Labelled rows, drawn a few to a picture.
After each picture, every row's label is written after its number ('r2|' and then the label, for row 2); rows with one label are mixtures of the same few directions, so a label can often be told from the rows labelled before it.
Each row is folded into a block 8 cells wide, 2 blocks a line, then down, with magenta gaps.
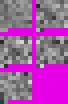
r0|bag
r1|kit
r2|kit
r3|kit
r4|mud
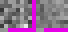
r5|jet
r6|bag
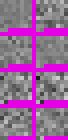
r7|jet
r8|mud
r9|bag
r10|mud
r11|kit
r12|kit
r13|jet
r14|kit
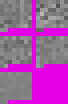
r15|jet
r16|jet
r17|kit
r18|mud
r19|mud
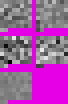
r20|jet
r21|mud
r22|kit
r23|jet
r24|bag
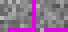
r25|mud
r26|kit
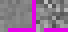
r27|mud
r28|bag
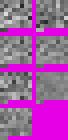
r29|jet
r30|jet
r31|jet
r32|jet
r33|mud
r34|kit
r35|mud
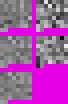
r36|jet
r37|bag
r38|bag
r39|mud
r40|bag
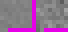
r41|kit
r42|mud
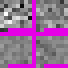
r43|jet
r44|mud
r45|jet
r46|kit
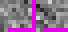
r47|mud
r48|kit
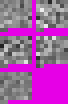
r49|jet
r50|kit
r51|jet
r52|mud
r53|jet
